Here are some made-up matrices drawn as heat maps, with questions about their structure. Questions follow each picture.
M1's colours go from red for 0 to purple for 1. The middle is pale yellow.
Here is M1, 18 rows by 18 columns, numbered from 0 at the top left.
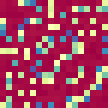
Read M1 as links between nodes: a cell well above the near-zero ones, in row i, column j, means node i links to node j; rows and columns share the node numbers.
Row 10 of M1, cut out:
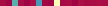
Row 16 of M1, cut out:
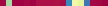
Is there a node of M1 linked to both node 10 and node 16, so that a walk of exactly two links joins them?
no
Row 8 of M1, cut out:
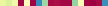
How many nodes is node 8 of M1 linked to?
9
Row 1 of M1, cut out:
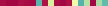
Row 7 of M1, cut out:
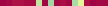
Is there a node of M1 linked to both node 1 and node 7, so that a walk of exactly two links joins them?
yes
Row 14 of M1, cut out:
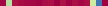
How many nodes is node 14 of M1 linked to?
3
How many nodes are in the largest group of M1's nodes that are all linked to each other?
5
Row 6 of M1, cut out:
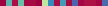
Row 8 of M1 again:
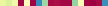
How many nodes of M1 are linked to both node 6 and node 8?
4
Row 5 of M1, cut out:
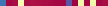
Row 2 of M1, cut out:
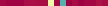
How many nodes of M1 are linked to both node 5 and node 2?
0
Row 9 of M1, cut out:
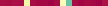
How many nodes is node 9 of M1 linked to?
3
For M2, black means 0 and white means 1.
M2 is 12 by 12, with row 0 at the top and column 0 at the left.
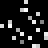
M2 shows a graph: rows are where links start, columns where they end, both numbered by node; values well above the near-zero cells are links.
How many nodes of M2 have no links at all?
1
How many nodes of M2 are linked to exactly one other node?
4
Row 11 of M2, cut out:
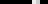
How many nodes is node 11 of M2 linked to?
2
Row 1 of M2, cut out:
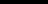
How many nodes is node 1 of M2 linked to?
0
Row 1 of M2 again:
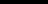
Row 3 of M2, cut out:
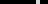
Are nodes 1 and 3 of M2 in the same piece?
no
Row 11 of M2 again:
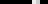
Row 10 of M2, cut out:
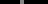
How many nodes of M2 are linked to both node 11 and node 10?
0
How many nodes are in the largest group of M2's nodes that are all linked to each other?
2
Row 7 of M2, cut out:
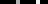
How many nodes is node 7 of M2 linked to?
2
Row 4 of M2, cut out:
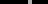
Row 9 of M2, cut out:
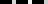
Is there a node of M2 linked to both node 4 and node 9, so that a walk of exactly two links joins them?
yes
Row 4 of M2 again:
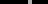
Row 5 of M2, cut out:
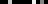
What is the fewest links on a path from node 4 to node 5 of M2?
5
